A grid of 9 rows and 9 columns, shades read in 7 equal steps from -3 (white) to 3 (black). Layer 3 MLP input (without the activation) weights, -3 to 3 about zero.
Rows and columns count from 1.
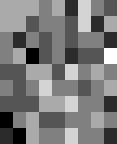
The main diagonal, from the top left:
-1 -1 0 1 1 0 0 -1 2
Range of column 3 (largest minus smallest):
4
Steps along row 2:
same up down same up down up down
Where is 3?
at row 4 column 3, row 8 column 1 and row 9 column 2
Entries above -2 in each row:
8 8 9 8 8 8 8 9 8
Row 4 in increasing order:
-3 -1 0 0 1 1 1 2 3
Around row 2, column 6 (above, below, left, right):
2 1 0 -2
